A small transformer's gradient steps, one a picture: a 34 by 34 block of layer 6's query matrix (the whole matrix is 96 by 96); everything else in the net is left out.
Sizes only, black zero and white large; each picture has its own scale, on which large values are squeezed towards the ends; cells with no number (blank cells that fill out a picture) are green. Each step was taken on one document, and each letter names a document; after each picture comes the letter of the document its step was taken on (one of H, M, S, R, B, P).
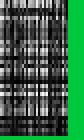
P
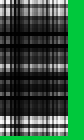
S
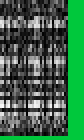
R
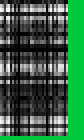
S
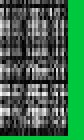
R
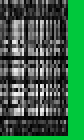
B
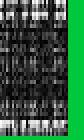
B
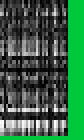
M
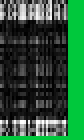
B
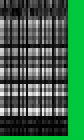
P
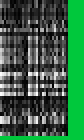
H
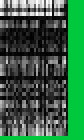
B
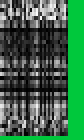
R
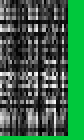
H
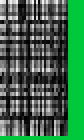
R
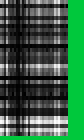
S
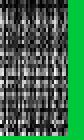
M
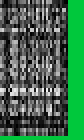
P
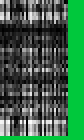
P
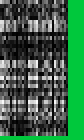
H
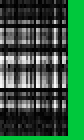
M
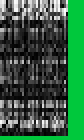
B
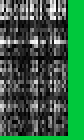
R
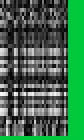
P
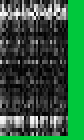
R
